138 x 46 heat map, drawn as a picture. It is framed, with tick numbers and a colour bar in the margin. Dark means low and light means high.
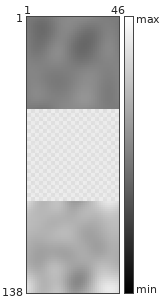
The table splits into 3 rows of 1 panel. Panel 1,1: middling, smooth, faint in contrast. Panel 2,1: very high, checkered, faint in contrast. Panel 3,1: high, smooth.
